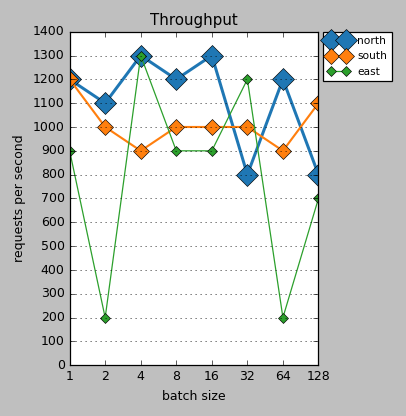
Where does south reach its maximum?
1
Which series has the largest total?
north
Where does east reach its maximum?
4
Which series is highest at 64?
north
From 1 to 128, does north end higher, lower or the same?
lower
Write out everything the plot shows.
Title: Throughput
x-axis: batch size, ticks 1 2 4 8 16 32 64 128
y-axis: requests per second, ticks 0 100 200 300 400 500 600 700 800 900 1000 1100 1200 1300 1400
Legend: north, south, east
Values:
north: 1200 1100 1300 1200 1300 800 1200 800
south: 1200 1000 900 1000 1000 1000 900 1100
east: 900 200 1300 900 900 1200 200 700
